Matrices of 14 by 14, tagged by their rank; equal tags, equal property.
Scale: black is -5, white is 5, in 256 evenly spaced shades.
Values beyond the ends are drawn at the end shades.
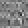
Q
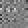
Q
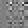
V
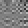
V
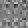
Q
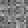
Q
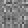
Q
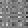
V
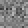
Q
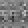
Q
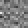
Q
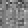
Q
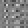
V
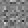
Q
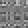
Q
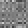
V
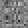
Q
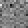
Q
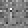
Q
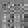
V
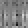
V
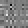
V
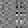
V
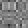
V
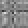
V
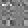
V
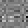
V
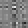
V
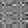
V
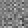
Q
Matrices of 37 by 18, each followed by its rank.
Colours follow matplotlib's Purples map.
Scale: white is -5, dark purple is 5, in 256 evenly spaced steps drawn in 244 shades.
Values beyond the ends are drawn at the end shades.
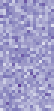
full rank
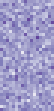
full rank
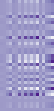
one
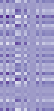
one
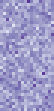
full rank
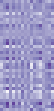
two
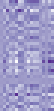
two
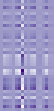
one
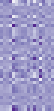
two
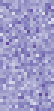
full rank
